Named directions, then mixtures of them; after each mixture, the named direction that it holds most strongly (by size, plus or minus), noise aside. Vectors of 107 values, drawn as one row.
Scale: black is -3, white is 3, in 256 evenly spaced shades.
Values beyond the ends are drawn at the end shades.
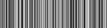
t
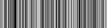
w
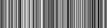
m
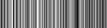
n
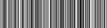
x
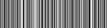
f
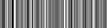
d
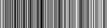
n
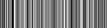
d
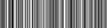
d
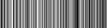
n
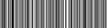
d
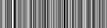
d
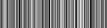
x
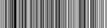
w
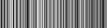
n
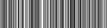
x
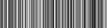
m
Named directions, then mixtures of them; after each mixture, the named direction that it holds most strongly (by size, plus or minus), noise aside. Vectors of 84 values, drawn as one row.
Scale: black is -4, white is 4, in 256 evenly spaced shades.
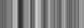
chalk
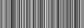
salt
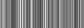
salt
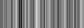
chalk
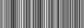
salt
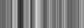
chalk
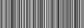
salt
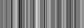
chalk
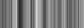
chalk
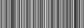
salt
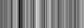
chalk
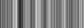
chalk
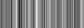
chalk
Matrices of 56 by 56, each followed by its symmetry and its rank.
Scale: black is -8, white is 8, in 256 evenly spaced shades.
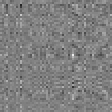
neither, rank five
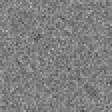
symmetric, full rank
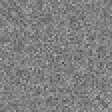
symmetric, full rank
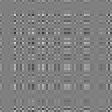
symmetric, rank one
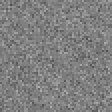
antisymmetric, full rank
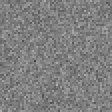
neither, full rank
